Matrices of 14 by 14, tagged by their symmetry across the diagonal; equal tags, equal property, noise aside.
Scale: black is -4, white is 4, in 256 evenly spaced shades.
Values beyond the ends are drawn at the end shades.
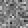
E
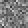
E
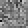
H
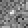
H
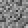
H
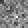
H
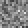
E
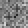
H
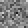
E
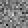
E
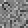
H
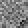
H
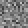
E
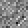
H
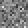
E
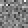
E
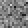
E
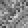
H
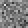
H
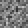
H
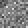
H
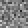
E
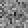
E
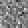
E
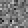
E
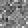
H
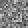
H
